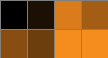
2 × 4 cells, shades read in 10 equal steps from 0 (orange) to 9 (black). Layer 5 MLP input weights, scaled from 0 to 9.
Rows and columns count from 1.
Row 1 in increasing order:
1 3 8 9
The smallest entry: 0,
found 2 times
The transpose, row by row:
9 4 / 8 5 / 1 0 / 3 0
